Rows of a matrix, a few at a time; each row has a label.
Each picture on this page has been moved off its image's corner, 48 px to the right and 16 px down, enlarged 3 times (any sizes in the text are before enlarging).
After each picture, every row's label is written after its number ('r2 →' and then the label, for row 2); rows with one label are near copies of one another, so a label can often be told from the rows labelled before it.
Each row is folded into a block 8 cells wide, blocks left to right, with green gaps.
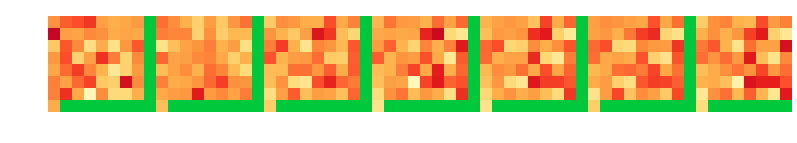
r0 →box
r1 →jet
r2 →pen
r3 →pen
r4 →pen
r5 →pen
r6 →pen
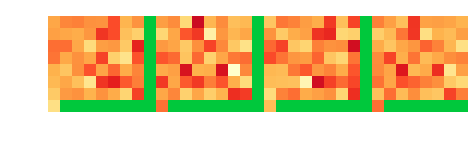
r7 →pen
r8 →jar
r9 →pen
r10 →jar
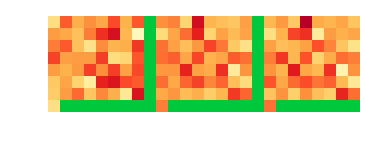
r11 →pen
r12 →jar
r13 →jar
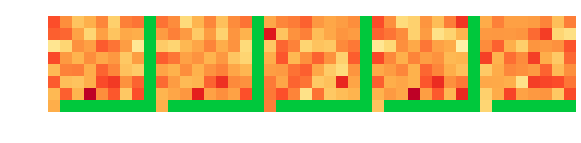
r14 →jet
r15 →jet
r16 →box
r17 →jet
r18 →pen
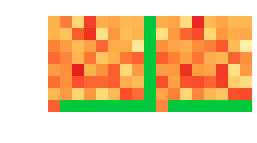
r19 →jar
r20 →jar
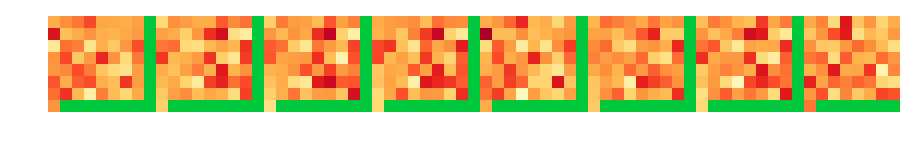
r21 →box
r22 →pen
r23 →pen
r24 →pen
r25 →box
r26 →pen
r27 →pen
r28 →jar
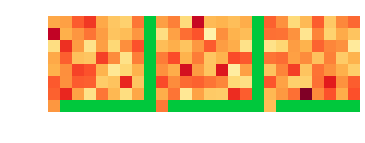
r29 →box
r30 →jar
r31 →jet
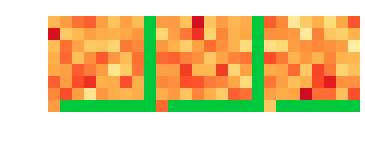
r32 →box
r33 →jar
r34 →jet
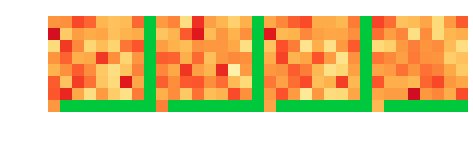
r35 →box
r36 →jar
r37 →box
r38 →jet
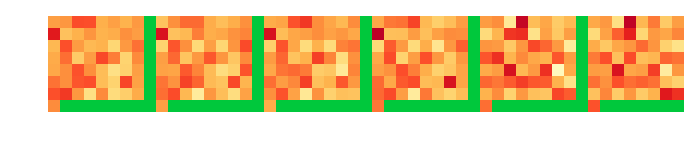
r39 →box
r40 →box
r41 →box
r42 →box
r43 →jar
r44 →jar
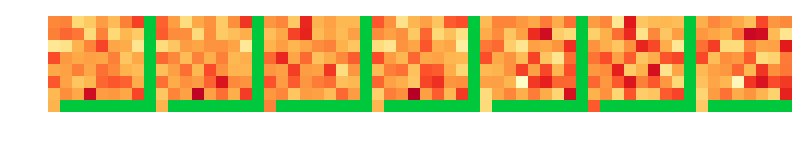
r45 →jet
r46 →jet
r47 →jar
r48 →jet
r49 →pen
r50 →jar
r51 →pen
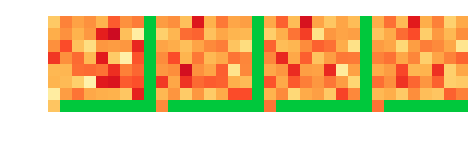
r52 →pen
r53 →jar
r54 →jar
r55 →jar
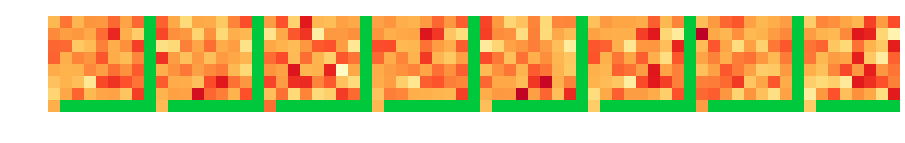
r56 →pen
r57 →jet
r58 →jar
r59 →pen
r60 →jet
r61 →pen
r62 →box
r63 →pen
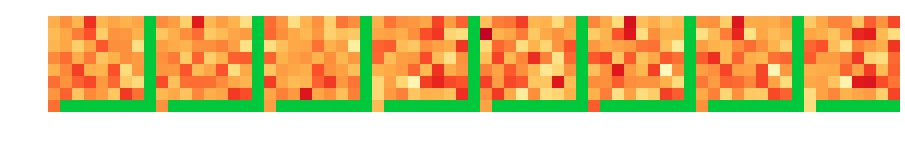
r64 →jar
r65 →jar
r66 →jet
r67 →pen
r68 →box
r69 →jar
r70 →jar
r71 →pen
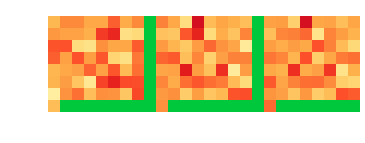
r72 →pen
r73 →jar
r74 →jar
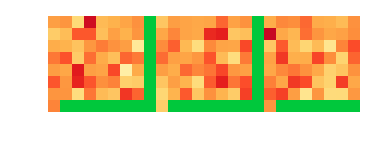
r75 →jar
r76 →pen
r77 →box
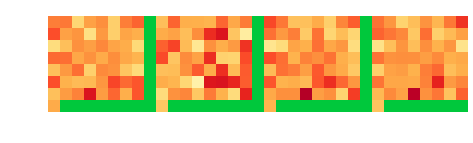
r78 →jet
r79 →pen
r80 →jet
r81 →jet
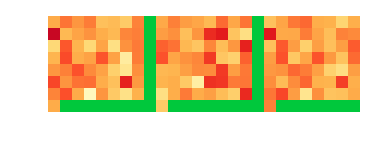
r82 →box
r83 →pen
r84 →box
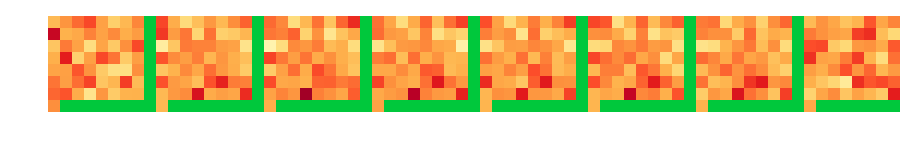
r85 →box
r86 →jet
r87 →jet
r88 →jet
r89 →jet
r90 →jet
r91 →jet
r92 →pen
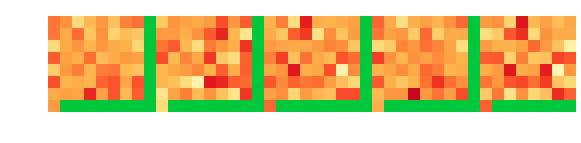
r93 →jet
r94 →pen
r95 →jar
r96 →jet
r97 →jar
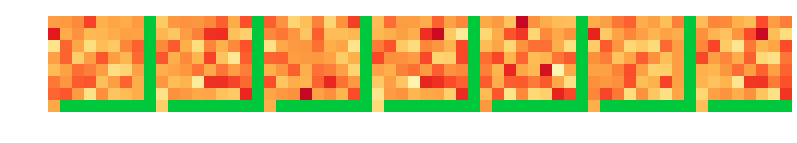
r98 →box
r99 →pen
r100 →jet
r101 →pen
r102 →jar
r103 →box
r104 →pen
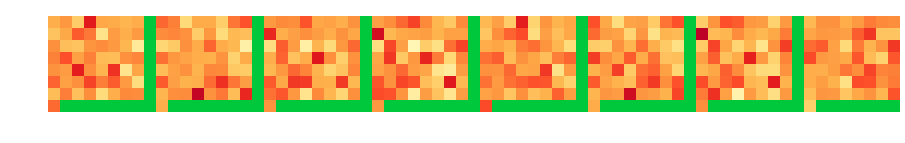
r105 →jar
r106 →jet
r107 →box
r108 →box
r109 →jar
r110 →jet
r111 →box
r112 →pen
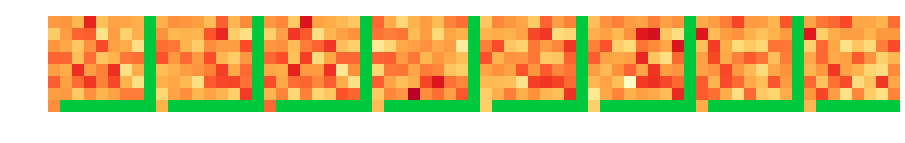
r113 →jar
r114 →pen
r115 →jar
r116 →jet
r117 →pen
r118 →pen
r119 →box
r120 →box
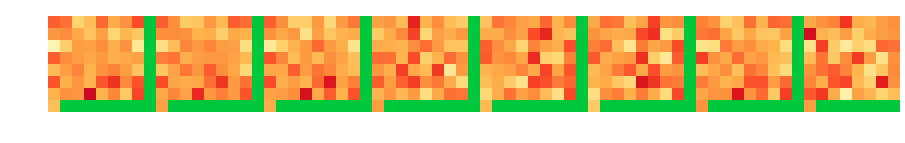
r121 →jet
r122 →jet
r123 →jet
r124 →jar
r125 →pen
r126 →pen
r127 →jet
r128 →box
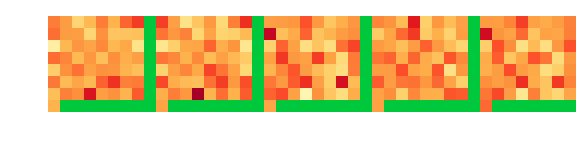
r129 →jet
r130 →jet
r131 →box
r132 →jar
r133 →box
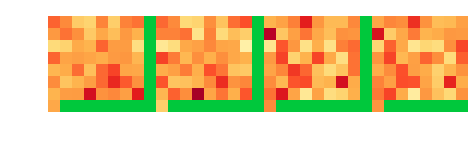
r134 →jet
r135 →jet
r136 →box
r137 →box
